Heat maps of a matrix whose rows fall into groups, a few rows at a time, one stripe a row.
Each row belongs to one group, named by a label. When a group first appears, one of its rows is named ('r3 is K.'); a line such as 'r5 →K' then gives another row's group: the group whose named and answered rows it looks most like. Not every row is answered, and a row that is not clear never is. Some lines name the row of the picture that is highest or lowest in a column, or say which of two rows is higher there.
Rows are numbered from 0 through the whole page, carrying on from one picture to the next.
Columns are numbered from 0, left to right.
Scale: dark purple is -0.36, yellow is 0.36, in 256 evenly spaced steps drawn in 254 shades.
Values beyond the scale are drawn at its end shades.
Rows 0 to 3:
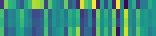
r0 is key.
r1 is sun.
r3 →sun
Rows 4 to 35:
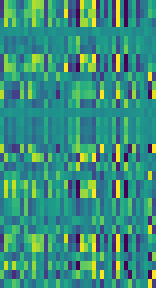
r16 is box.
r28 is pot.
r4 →key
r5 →key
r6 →key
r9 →sun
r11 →key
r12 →box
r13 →pot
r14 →pot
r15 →sun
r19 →sun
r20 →pot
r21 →key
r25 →key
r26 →box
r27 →box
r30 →key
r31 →key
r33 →key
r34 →pot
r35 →box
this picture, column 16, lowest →22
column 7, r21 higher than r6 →Yes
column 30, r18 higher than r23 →Yes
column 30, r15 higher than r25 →No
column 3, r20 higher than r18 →No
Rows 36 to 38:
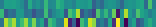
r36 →box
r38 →key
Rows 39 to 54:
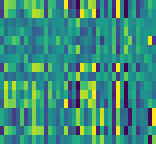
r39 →key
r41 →sun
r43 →box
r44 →sun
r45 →box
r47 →sun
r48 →key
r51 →pot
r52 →pot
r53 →key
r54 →pot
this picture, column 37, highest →43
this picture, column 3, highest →48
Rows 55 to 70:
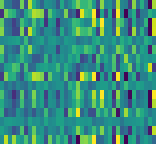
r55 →pot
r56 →key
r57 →pot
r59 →box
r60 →pot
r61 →sun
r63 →key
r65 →pot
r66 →pot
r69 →pot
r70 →key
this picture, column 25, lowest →62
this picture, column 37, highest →62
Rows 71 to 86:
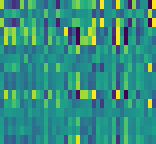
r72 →box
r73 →pot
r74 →key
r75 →key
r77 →box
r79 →sun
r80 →sun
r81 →key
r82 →box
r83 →box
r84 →sun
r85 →sun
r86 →sun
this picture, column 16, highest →74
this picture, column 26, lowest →74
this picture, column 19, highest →86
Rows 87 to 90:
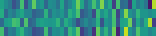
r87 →pot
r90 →sun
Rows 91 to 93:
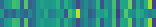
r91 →box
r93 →box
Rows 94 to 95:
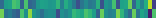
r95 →pot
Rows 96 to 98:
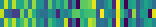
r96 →key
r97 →pot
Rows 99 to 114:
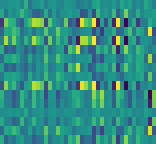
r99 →box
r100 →sun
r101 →key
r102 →box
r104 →sun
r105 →box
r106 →sun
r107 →box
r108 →key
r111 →box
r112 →pot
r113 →box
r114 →sun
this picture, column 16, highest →101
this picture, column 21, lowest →100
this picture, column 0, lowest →101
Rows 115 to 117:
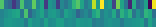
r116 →box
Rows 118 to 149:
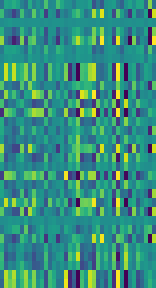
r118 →box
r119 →pot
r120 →box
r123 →box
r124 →box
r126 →key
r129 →sun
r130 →key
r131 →sun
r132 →pot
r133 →sun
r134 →pot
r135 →sun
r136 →sun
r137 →key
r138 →sun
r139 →pot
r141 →pot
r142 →box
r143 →box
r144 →pot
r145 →sun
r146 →sun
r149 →key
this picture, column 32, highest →143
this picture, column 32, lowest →122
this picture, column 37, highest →118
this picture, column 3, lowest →122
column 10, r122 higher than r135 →Yes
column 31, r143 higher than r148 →Yes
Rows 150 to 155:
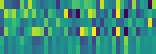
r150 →pot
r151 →key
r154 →sun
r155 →sun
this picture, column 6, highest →151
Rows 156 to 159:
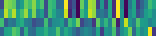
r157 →key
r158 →sun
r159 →box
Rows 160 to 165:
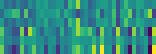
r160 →sun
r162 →sun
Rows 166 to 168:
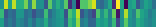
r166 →key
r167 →sun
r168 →sun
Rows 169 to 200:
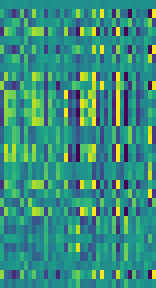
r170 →pot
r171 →box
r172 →key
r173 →box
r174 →pot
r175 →box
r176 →box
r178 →pot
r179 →key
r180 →key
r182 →key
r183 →box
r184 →box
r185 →key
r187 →box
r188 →box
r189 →key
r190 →box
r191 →pot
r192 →key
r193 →sun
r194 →sun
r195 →box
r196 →sun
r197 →sun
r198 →box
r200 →sun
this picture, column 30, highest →178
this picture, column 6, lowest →170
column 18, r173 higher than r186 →Yes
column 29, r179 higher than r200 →Yes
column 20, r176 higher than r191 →No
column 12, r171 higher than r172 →No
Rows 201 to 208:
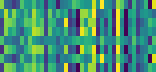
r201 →pot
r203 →key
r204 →key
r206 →key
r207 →pot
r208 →key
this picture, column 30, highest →201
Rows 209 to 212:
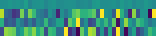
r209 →box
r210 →pot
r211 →sun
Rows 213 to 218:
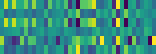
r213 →key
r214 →sun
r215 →key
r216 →box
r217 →pot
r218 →sun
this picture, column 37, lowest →217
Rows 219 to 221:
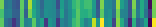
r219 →pot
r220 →pot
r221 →pot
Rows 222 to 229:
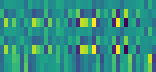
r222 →box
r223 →sun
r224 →key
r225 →box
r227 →key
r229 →box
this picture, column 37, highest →228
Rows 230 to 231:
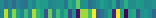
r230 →sun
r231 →key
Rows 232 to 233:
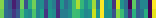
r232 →pot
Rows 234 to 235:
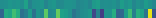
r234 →box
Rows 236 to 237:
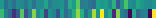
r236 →sun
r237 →pot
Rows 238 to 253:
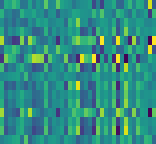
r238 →box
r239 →pot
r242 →pot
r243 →box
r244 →key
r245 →sun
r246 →box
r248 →sun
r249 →sun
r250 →pot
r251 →sun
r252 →sun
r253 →box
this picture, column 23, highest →244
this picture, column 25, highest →242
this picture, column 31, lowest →244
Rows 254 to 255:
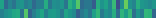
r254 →sun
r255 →box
